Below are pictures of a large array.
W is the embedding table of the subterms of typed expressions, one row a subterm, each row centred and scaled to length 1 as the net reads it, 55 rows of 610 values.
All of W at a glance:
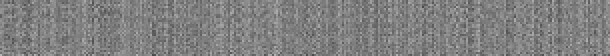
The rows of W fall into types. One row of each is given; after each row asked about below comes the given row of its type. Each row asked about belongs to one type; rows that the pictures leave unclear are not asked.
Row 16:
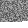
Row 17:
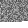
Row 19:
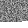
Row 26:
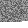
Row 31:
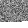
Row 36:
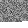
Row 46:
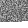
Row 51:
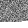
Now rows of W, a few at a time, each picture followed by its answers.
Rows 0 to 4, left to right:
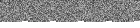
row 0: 17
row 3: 51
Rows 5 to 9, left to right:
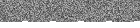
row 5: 36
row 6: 17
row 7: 26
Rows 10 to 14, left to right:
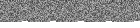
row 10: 19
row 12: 51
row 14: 17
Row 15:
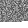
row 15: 17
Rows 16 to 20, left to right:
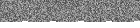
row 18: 51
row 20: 36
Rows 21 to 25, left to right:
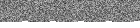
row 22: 19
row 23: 16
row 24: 26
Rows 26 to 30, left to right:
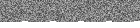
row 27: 19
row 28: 31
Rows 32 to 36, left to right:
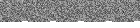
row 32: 36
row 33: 36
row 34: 26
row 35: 26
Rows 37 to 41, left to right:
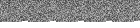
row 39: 51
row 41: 51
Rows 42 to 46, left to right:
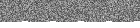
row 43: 46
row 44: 26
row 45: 31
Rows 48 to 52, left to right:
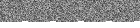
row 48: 31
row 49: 46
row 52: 16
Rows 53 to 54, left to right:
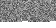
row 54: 36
